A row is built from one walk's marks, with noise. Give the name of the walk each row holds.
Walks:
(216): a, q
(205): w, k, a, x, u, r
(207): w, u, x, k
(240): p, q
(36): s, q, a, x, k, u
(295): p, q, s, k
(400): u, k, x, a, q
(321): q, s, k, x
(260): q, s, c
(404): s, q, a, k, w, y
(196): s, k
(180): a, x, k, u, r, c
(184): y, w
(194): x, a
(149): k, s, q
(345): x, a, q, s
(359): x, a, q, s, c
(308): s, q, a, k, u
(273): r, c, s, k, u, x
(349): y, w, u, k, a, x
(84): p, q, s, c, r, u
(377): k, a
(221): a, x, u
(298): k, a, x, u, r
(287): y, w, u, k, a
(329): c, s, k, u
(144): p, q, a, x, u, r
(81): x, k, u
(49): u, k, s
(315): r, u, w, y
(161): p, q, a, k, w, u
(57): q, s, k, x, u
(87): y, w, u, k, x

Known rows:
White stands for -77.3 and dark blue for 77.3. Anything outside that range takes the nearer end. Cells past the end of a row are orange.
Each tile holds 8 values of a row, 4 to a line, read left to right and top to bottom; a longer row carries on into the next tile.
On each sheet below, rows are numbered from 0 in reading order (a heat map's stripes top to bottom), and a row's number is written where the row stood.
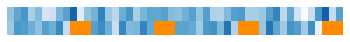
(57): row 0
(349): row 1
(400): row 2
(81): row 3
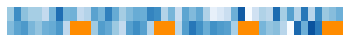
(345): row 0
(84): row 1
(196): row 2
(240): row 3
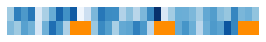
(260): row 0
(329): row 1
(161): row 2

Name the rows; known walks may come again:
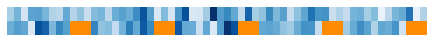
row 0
(377)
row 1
(216)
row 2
(184)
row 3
(359)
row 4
(321)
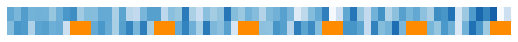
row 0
(180)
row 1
(400)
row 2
(194)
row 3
(149)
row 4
(349)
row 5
(260)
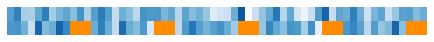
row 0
(287)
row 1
(221)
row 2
(196)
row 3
(81)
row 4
(87)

